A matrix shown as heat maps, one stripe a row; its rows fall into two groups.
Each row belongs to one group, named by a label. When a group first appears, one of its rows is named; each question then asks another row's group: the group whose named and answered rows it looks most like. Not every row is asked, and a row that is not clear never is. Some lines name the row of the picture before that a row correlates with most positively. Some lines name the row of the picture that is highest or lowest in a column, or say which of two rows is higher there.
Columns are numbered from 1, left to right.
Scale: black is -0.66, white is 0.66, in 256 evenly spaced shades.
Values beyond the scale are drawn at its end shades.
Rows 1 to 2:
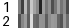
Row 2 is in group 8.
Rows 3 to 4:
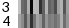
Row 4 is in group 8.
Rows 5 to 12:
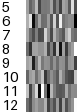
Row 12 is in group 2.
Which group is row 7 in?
8
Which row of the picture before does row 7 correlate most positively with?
4
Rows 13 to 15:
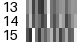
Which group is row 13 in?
8
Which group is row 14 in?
8
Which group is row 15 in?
2
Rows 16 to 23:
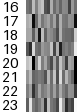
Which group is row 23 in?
8
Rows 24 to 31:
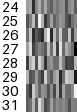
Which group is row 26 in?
8
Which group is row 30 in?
2
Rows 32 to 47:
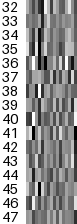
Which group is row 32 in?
8
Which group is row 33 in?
8
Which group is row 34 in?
8
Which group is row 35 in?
8
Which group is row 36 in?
2
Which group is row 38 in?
8
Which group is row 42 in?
8
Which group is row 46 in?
2
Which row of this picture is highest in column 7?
32
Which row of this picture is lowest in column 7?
36
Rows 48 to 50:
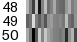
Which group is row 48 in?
8
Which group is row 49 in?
2
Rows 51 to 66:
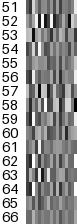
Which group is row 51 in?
2
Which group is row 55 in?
2
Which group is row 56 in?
2
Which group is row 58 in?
8
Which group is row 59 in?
2
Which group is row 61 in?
8
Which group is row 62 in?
2
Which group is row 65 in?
8
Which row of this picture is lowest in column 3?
53
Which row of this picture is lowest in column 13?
57
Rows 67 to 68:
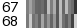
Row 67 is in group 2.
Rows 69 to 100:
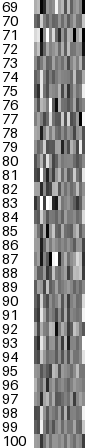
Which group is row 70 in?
2
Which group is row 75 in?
2
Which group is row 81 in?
2
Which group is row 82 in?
8
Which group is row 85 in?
8
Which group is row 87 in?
8
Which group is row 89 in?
8
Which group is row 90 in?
2
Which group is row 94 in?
2
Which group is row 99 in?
2
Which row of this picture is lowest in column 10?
79
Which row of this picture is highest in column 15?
87
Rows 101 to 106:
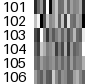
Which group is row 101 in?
8
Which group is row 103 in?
2
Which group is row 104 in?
2
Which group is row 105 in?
2
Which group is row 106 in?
8
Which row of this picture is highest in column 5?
101
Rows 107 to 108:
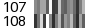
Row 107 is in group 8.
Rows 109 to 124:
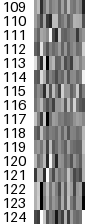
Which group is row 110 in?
8
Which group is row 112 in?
2
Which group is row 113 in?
8
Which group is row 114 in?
2
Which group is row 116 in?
2
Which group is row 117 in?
8
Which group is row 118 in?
2
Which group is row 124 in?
2
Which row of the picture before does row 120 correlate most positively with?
107
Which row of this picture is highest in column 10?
115
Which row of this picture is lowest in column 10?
124
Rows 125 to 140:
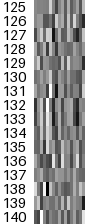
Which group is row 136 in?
8
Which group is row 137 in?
2
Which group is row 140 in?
2
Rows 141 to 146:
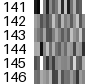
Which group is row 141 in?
2
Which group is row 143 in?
8
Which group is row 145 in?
2
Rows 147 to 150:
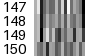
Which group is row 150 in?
8
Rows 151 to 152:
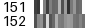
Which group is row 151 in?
2
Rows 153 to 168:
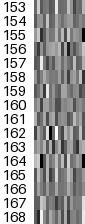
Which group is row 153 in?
8
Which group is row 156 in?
2
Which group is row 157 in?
2
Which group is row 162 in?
8
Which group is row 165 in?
8
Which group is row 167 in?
2
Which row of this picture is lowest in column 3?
164
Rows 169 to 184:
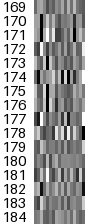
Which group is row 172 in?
2
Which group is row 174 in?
2
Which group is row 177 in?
2
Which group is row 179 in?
2
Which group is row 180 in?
8
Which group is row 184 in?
2
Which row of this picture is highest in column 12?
178
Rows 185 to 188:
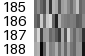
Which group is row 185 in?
8
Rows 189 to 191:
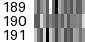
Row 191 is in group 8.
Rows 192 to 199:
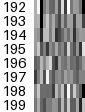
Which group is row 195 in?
8
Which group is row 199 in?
8
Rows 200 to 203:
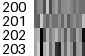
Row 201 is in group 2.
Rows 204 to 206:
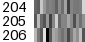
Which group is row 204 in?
2
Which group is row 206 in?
8
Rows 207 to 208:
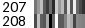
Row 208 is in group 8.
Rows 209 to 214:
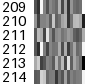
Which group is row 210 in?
8
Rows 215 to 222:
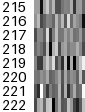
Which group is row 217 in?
8
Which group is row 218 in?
8
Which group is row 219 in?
2
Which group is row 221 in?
2
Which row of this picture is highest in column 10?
216
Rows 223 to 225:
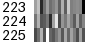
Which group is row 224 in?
8
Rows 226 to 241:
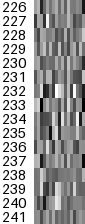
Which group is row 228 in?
2
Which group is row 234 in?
8
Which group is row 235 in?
8
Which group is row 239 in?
2
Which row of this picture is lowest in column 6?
235
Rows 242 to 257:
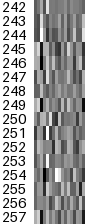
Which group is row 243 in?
2
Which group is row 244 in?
2
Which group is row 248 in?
2
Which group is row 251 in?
8
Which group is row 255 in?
8
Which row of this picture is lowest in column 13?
254
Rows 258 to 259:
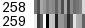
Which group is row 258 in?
2
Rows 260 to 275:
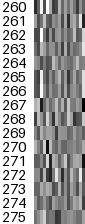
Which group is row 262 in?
2
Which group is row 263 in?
2
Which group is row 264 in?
8
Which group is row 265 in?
2
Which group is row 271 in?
8
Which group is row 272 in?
8
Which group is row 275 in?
2
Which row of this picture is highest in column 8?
272
